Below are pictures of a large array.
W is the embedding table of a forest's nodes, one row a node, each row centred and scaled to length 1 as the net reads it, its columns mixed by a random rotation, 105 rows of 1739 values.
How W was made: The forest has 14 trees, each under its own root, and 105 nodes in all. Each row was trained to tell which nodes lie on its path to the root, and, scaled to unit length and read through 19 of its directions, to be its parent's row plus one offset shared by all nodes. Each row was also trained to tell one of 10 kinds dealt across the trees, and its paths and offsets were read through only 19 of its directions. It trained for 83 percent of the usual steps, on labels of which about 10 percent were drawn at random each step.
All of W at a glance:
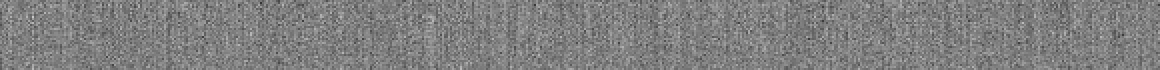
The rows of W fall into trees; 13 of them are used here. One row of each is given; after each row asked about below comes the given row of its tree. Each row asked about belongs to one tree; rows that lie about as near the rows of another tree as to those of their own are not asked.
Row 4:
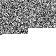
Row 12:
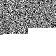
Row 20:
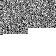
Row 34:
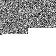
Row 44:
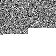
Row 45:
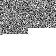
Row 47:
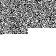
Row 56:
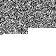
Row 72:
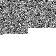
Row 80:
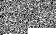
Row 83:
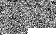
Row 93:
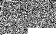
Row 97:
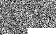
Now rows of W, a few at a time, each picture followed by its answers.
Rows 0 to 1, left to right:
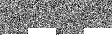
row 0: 47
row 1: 44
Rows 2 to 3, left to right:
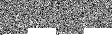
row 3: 83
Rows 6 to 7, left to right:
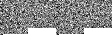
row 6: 72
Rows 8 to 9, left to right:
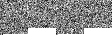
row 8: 83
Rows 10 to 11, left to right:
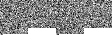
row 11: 72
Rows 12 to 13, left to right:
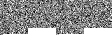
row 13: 44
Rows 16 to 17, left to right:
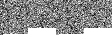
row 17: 44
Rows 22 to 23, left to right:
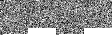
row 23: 72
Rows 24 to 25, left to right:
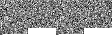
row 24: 20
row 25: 20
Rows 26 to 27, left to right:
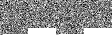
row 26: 45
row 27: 47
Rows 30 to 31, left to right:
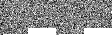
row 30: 72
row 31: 47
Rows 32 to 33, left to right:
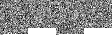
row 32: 47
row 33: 34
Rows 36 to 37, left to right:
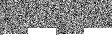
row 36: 47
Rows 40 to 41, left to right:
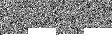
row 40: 20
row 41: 44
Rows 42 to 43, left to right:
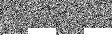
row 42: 20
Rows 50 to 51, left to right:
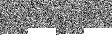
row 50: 44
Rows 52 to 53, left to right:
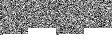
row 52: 20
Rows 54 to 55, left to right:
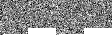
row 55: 93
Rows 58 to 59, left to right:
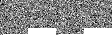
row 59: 20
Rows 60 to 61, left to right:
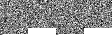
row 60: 47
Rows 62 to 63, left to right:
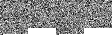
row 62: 72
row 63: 72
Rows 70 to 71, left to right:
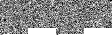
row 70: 47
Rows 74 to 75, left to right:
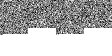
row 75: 44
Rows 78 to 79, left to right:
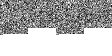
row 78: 34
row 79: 44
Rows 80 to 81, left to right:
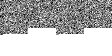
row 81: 47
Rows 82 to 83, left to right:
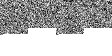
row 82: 97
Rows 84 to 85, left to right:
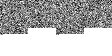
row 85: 56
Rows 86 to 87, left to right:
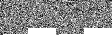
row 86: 20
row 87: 93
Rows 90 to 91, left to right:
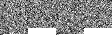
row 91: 45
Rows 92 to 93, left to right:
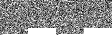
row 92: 44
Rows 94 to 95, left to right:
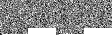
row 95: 97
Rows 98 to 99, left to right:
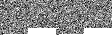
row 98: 20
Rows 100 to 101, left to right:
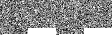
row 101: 72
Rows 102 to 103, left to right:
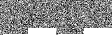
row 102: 56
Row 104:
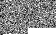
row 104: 80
